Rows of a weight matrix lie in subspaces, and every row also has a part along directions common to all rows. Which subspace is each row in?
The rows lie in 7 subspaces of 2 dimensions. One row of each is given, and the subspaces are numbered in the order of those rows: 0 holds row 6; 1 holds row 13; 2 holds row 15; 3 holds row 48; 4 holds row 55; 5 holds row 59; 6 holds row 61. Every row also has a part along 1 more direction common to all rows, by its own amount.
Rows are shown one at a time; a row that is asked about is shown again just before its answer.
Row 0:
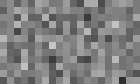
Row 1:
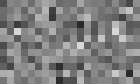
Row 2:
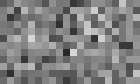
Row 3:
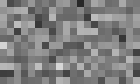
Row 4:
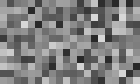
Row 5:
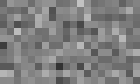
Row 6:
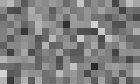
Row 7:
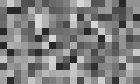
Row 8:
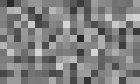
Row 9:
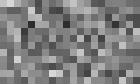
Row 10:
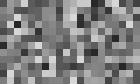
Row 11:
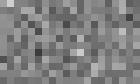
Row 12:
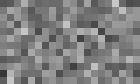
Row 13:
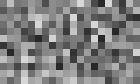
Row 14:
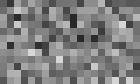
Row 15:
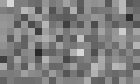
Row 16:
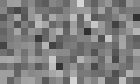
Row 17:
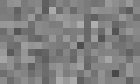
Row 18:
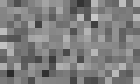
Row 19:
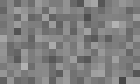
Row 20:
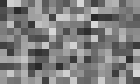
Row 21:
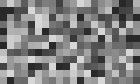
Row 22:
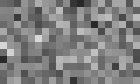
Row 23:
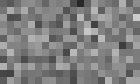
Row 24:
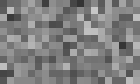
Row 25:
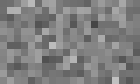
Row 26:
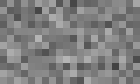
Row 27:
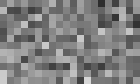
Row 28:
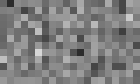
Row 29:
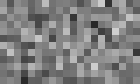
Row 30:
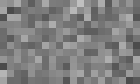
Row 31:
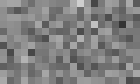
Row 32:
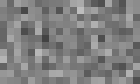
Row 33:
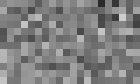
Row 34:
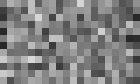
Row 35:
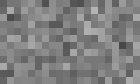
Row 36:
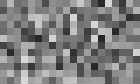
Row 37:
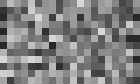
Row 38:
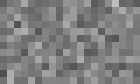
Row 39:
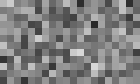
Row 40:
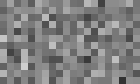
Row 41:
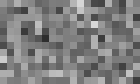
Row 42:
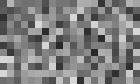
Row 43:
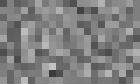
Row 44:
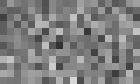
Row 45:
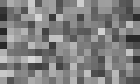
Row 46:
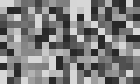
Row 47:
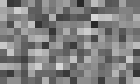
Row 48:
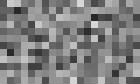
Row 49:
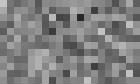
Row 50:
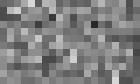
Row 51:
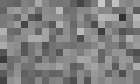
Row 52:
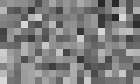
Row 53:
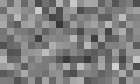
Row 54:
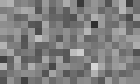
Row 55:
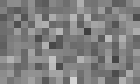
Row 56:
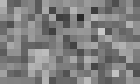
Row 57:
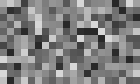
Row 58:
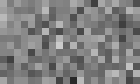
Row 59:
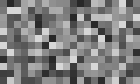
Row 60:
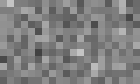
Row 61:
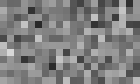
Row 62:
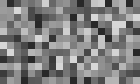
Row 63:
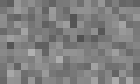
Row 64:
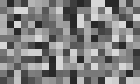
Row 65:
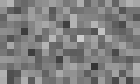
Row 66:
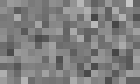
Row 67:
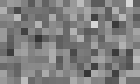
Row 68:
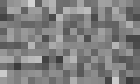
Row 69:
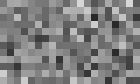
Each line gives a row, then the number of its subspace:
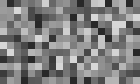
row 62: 1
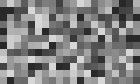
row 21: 5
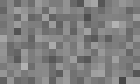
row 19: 4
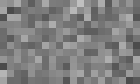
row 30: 1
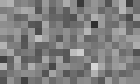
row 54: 2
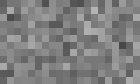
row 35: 1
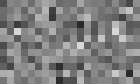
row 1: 3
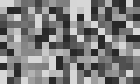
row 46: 3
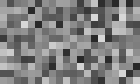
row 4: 6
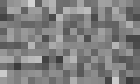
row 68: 5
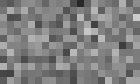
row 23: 1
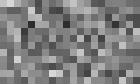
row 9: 2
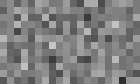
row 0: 4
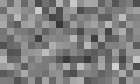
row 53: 6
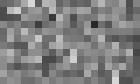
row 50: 5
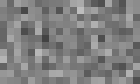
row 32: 2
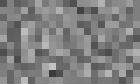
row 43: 2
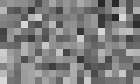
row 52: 6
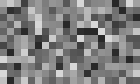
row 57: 0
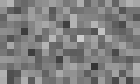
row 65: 0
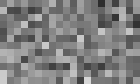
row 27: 6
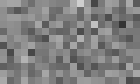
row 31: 4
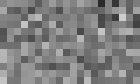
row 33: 6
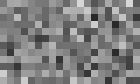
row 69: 5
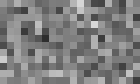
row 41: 2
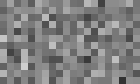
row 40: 4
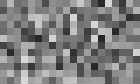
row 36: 1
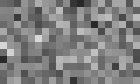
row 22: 6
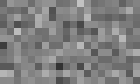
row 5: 3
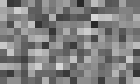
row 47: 3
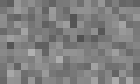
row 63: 0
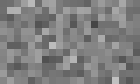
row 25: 5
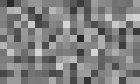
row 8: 2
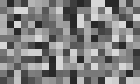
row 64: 0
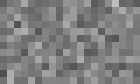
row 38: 0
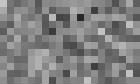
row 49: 3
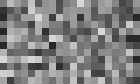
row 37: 5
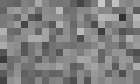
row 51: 6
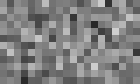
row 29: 1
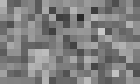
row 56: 3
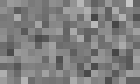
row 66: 5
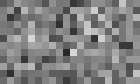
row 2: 1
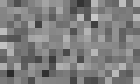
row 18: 0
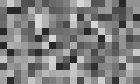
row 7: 5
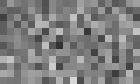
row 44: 4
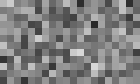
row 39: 2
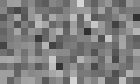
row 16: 4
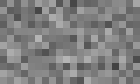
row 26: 6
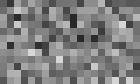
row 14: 0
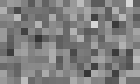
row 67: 5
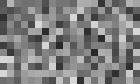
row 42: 4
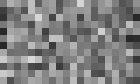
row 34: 5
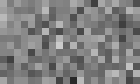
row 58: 4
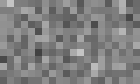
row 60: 2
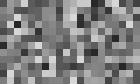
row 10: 0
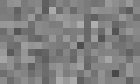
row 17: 3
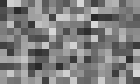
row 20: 3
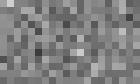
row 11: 2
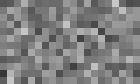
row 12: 0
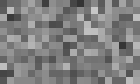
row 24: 1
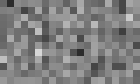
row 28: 2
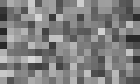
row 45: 5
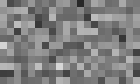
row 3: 3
